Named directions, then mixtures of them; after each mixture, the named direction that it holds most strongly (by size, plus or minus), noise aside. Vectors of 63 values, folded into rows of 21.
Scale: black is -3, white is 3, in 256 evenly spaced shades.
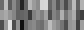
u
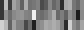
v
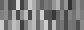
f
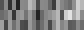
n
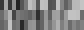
n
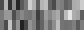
n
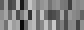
f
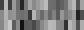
u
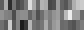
n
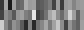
v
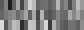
f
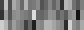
v
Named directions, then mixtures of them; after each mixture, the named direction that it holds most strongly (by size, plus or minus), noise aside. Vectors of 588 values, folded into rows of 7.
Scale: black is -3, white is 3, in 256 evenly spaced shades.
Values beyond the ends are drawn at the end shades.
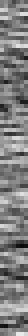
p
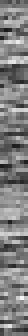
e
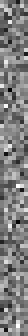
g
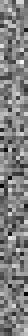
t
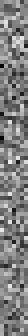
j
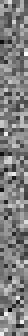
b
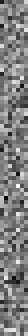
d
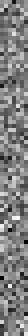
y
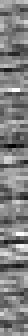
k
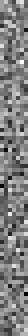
t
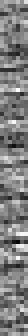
k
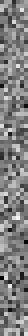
y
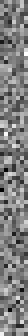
b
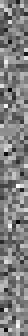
g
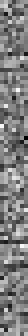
g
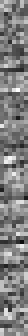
k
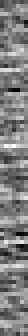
k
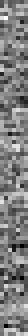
p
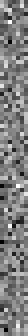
g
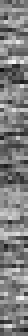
e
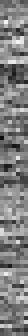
e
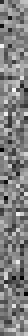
d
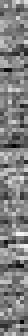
k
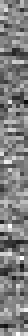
p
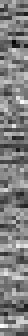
p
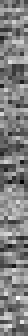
e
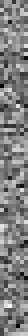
g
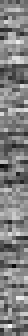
e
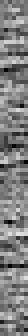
e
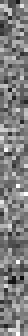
g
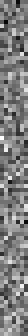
t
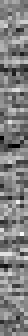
k
